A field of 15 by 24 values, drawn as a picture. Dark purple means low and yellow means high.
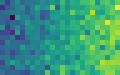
The histogram is bell-shaped. The texture is fine-grained noise. Values rise toward the right.
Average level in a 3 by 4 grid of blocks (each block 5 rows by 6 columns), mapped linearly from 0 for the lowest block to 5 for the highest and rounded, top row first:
0135 / 0235 / 0235
